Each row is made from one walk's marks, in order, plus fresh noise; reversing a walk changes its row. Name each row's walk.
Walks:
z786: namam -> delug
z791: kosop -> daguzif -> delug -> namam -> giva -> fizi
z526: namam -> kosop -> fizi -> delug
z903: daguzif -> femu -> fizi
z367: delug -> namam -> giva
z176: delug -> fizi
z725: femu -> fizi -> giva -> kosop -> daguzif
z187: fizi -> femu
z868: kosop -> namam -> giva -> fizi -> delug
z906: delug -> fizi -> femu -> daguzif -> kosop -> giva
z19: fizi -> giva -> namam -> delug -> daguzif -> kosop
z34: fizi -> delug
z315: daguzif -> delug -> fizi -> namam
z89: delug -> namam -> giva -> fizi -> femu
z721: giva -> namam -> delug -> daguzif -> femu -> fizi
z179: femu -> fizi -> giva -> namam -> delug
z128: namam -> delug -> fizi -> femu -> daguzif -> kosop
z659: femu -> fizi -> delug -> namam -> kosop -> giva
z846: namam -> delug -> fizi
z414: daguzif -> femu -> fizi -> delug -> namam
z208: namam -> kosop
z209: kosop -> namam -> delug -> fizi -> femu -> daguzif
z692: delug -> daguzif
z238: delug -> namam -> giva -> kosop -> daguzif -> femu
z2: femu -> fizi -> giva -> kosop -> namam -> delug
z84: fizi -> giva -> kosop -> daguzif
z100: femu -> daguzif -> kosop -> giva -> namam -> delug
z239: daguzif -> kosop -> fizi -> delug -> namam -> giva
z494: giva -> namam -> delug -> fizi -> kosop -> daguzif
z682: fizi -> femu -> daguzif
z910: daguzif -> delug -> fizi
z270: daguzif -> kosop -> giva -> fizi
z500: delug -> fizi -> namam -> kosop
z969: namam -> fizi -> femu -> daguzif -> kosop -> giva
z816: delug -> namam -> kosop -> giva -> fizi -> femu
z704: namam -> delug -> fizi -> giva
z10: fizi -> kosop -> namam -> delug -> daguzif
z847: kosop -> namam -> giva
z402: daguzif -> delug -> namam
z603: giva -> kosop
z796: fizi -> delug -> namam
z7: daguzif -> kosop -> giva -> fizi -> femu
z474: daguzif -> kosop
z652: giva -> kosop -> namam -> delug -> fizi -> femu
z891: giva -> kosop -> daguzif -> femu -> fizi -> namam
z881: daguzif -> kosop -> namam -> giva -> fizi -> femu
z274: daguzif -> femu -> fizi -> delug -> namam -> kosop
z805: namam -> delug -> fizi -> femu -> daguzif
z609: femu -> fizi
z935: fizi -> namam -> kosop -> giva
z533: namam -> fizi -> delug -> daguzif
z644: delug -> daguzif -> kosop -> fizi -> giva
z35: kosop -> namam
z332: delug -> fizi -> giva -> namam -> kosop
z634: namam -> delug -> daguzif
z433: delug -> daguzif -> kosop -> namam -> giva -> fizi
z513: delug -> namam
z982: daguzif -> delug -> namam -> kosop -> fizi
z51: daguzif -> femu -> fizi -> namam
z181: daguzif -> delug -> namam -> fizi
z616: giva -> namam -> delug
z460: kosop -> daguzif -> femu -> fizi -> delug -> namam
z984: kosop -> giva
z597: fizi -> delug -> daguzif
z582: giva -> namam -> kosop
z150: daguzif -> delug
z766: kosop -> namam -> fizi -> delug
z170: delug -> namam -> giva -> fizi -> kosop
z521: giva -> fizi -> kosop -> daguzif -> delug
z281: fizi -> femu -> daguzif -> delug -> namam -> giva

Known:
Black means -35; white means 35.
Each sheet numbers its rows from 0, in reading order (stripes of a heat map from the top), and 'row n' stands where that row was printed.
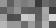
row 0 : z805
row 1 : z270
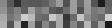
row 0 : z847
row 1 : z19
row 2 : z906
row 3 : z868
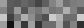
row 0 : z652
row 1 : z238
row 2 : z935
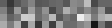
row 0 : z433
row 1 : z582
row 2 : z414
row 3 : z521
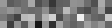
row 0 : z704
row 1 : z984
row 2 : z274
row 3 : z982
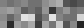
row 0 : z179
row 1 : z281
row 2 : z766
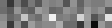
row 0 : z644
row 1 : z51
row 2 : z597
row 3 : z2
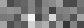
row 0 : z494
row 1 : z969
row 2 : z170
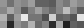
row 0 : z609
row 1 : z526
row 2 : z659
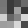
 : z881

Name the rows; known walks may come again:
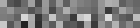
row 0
z766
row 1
z906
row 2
z796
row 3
z281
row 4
z846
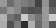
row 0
z935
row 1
z692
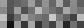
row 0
z652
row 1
z34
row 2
z500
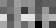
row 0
z682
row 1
z603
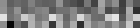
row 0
z84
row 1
z208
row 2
z35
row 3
z181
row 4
z7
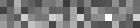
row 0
z982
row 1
z634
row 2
z270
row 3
z460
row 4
z597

